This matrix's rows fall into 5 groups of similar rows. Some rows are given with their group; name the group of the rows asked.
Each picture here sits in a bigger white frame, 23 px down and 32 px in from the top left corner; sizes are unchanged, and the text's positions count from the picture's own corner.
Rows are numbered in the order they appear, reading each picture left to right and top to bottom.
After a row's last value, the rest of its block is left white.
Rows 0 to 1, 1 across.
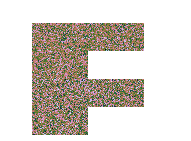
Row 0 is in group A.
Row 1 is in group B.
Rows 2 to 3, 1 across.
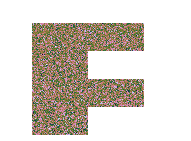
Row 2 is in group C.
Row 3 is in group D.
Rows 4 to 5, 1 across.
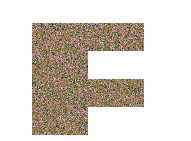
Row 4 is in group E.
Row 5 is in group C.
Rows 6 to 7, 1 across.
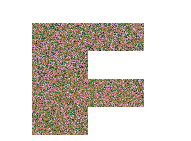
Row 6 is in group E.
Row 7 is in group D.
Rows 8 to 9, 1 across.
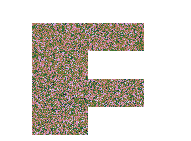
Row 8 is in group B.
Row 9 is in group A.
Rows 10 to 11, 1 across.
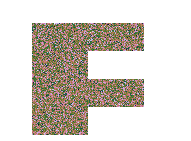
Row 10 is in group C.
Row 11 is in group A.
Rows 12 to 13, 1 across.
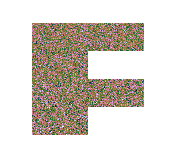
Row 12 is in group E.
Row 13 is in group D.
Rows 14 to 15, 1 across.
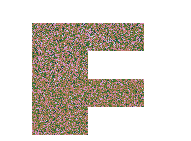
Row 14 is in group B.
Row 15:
C
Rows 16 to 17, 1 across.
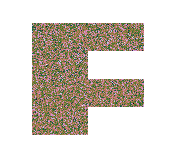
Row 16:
C
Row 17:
E
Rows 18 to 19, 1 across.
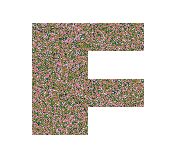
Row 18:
A
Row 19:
A
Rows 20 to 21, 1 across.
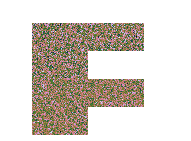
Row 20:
E
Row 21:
D
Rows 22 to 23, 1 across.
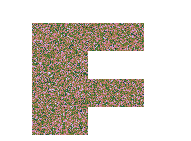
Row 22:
D
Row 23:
A
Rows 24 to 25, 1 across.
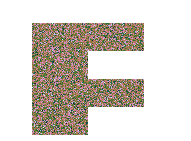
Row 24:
B
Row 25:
C
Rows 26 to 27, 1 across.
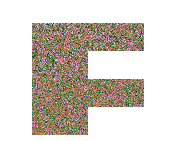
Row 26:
B
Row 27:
C
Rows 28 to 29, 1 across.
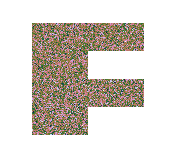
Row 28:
A
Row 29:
B
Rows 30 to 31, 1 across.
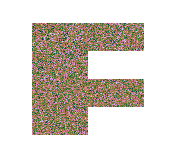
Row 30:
A
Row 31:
C
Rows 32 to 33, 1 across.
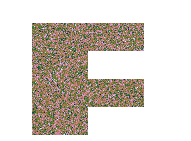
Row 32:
A
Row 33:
B
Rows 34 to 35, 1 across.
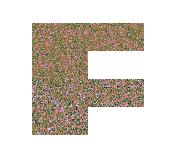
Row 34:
C
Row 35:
D
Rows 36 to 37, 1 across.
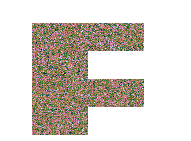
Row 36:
E
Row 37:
A
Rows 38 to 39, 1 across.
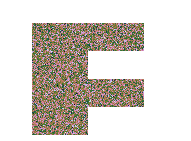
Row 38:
A
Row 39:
B
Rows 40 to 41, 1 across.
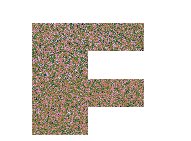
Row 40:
B
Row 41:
E
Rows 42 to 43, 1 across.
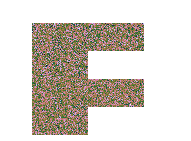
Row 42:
C
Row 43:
C
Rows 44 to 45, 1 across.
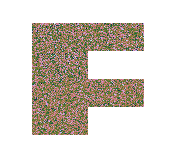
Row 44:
C
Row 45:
E
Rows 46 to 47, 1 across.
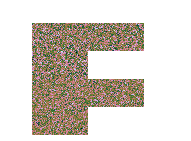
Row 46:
D
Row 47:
A
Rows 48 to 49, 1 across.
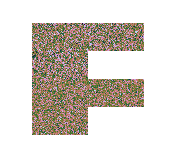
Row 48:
B
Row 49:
C
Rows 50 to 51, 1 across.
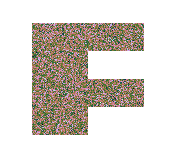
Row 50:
B
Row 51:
A
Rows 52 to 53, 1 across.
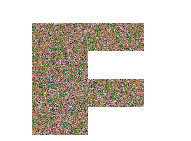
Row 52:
C
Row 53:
A
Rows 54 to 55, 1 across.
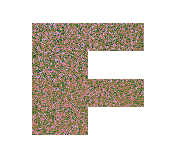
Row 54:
B
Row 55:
B
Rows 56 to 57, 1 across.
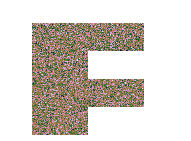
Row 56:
E
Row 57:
A
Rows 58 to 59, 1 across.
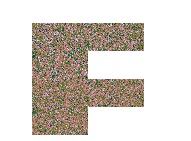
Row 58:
B
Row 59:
B
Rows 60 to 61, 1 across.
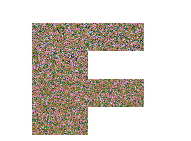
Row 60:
B
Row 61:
E
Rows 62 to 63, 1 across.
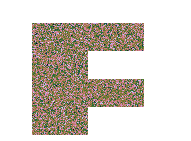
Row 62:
E
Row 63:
D
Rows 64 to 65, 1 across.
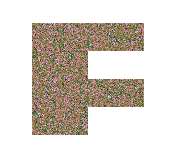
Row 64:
B
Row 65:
B
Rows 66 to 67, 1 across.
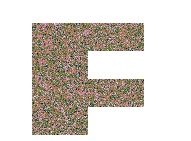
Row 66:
C
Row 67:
D
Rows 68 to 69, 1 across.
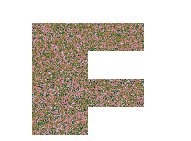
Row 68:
D
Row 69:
A
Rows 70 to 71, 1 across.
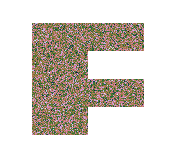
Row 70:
D
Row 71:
A
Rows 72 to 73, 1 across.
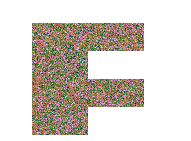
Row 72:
D
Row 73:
A
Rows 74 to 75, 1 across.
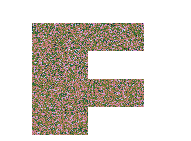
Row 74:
C
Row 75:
A
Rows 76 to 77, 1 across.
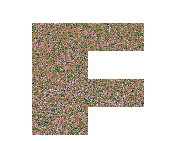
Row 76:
C
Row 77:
A
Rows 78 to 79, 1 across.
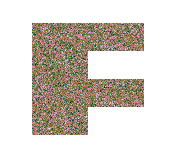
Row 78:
D
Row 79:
D
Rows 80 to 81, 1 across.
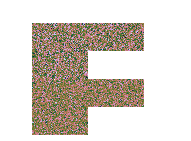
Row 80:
B
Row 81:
C
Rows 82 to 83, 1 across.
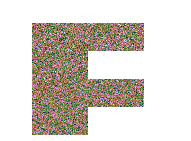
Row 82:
A
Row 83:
E
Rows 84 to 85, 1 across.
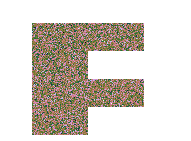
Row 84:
C
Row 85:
E
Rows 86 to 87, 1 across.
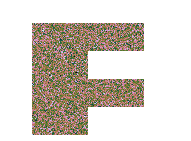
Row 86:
D
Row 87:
D
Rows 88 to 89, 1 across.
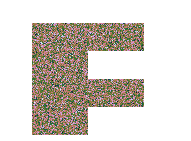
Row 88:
B
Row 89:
E
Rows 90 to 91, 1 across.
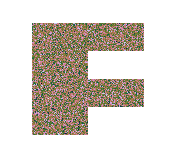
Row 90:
C
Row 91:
E
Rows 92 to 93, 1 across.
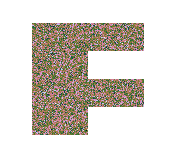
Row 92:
A
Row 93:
A
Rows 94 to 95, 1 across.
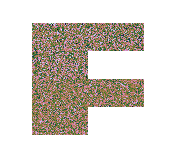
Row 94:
B
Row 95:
C
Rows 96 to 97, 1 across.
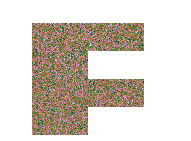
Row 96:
B
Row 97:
A
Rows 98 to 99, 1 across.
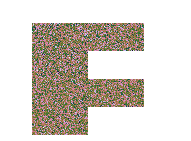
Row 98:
C
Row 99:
C
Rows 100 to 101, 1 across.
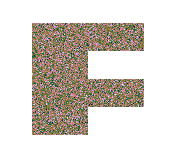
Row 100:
B
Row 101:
E
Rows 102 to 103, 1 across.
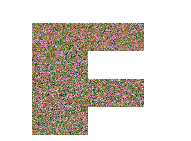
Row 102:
D
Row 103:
A
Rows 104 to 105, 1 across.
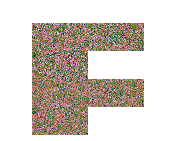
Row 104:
B
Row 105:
B
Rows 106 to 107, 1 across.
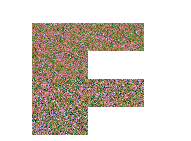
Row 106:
B
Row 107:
D
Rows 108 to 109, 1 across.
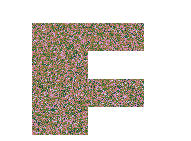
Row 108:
D
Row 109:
A
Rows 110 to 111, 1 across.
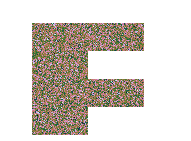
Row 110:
B
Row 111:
E
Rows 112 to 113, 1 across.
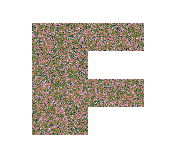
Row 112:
C
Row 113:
D
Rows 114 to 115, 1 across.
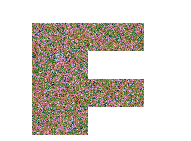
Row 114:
B
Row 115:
A
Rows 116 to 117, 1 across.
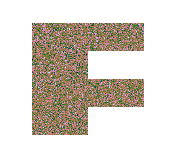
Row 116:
D
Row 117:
C
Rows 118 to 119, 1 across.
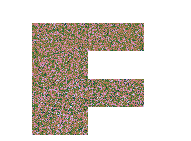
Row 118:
B
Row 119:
A
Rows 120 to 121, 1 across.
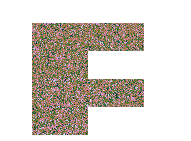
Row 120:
E
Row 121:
B
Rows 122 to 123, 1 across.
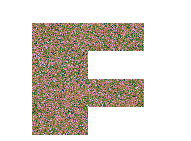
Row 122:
E
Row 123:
B
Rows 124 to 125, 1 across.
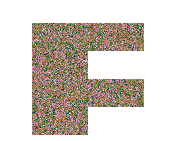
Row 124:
D
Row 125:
B
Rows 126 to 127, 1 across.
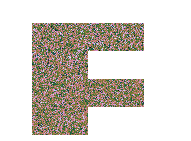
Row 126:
E
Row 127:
A
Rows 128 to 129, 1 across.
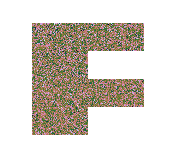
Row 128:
C
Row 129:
D
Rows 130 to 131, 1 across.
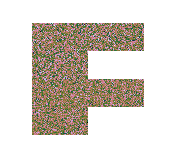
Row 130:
B
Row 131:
E
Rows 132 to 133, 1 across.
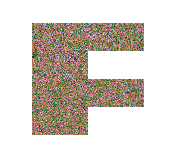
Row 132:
B
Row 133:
C
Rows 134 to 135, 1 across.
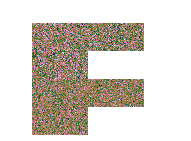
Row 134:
B
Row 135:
C
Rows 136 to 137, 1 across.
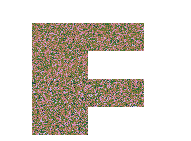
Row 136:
A
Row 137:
C
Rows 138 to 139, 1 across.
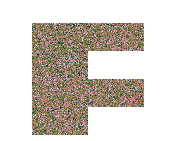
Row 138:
C
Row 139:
B
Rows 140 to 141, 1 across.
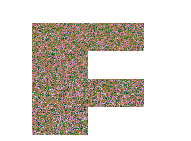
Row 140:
A
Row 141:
A
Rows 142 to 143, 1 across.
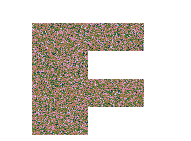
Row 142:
E
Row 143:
E
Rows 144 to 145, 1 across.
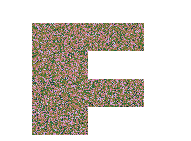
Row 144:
B
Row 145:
E
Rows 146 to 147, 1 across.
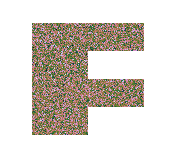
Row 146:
D
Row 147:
B
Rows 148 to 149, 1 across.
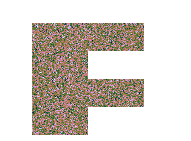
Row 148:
B
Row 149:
B
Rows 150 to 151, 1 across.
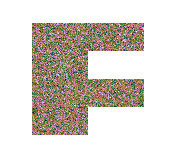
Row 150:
A
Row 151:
B
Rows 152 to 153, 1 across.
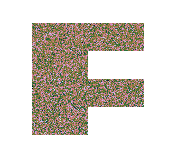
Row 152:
A
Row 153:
C
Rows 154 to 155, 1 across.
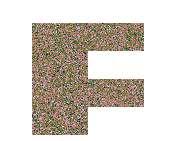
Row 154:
C
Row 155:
D
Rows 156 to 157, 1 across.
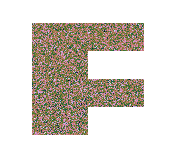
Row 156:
D
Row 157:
C
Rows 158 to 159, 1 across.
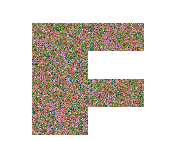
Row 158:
D
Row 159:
B
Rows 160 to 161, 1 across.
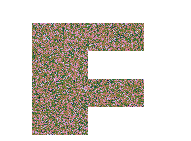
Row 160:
B
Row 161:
C
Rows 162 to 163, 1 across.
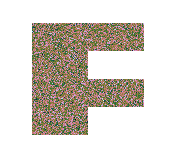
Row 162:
C
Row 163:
E
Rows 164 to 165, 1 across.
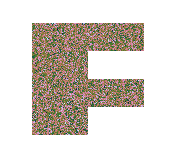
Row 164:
B
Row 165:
D
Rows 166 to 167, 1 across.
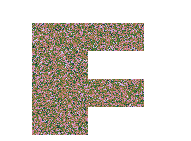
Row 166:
D
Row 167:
C
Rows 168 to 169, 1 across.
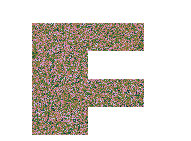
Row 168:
B
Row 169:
E
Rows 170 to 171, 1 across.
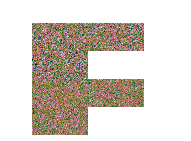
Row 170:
D
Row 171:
B
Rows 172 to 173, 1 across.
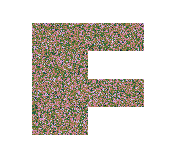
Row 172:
E
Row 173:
B
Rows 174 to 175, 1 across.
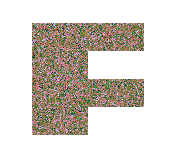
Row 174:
B
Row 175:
A
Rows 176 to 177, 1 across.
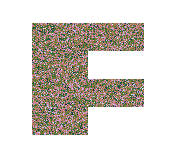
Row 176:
A
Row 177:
A
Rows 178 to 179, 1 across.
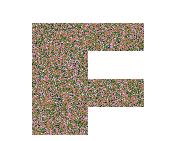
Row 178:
E
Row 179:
C
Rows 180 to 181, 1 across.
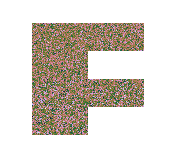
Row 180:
E
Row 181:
A
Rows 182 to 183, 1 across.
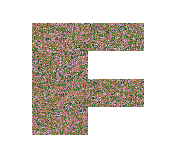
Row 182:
A
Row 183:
A
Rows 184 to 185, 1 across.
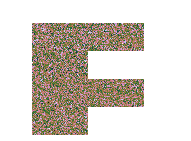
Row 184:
D
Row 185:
D
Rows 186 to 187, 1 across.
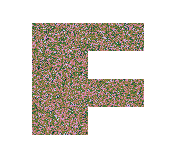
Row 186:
A
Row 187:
B
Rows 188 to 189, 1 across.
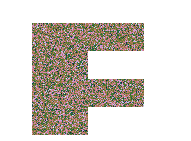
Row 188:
D
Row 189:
A
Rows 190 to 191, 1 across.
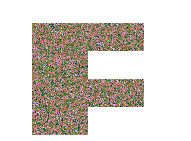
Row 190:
E
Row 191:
E
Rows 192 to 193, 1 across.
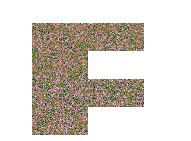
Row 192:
A
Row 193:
A
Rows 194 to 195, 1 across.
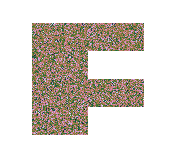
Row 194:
B
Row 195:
E
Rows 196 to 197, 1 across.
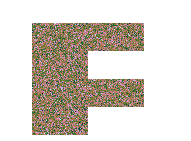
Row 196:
C
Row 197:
C
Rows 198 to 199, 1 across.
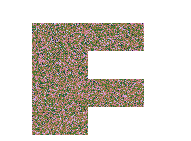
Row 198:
C
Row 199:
A
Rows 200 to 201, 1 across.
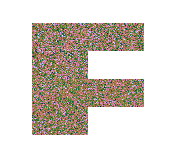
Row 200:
B
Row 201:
D
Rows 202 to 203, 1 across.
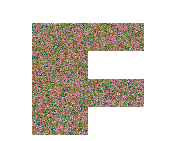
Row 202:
C
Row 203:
A
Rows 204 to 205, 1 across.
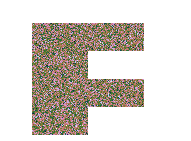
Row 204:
E
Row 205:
B
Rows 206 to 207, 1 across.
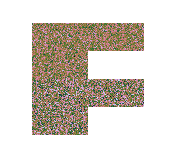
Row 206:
D
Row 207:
A
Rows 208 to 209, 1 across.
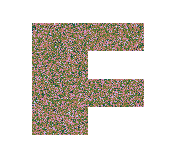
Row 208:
C
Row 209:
E
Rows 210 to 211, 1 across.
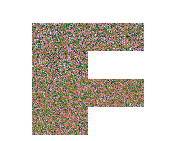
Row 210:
C
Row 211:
C
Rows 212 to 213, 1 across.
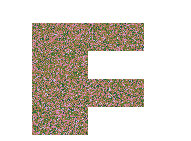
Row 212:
A
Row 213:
B
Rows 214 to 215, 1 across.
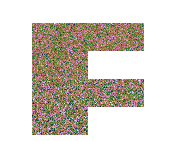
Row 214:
C
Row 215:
D
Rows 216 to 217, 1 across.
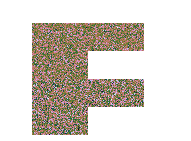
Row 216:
D
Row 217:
E
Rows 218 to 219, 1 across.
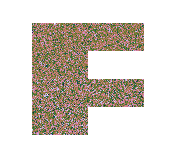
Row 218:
C
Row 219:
B
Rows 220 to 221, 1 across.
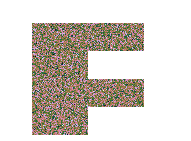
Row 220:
E
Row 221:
B
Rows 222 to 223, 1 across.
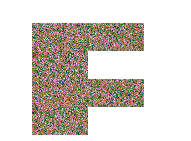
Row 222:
B
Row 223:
B
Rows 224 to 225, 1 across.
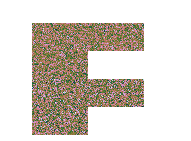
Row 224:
D
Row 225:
C
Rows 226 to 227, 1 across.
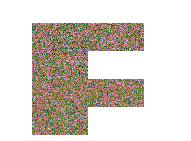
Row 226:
C
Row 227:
D
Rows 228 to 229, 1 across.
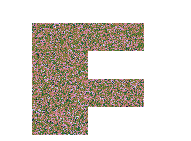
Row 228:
C
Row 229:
E
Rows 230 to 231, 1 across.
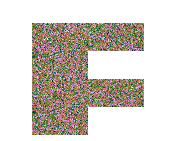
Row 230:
B
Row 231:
B
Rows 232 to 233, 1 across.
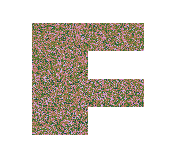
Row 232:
A
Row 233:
E
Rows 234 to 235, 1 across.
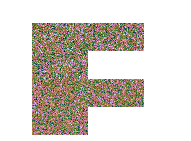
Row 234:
A
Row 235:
E
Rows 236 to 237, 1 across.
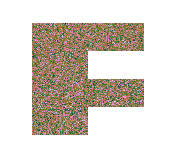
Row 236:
B
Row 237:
A
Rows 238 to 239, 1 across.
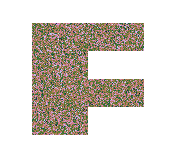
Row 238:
A
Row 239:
E
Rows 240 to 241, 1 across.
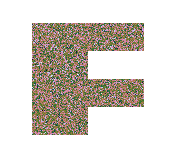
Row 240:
D
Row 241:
C
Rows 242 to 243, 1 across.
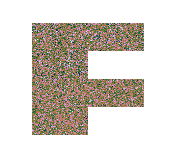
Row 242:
C
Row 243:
B
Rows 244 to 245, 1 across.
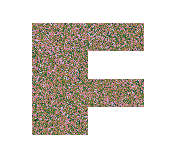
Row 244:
B
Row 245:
D
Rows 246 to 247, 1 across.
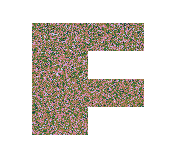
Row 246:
A
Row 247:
B
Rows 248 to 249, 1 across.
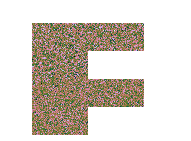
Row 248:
D
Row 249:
E
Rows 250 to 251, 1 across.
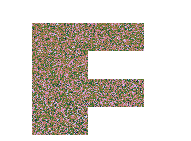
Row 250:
A
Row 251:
D
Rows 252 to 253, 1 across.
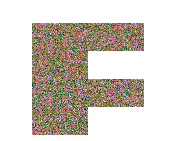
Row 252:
C
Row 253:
C
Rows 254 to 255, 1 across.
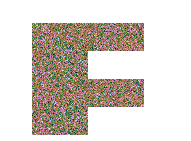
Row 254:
D
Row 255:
D
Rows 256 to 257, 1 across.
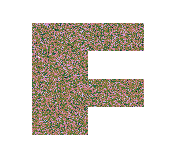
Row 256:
E
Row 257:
C
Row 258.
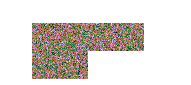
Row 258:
E
